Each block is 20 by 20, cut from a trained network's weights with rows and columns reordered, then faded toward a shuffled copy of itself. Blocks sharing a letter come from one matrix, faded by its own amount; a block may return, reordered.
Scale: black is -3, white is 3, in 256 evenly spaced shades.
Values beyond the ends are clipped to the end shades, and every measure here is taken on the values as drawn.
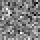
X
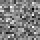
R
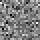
X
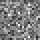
R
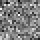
R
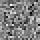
R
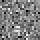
X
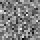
R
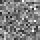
X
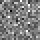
X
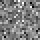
X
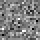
X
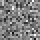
X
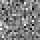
X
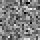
R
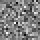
R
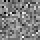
X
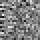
R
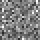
R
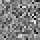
R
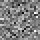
R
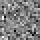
X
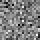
X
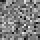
R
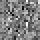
X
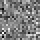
R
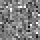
X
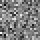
R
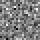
X
